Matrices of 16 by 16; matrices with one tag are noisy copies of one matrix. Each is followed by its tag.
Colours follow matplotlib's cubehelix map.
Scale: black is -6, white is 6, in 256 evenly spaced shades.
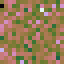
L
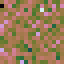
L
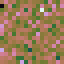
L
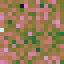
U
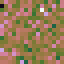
L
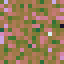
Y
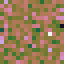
Y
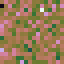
L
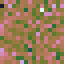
L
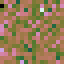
L
